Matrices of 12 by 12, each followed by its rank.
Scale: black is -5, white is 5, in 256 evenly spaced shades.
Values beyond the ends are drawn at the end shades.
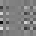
one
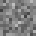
full rank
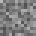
full rank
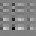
one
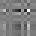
one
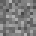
full rank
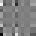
one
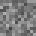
full rank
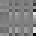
one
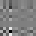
one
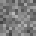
full rank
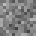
full rank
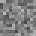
full rank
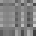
one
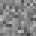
full rank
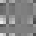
one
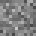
full rank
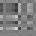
one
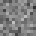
full rank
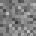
full rank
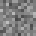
full rank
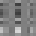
one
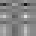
one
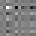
one
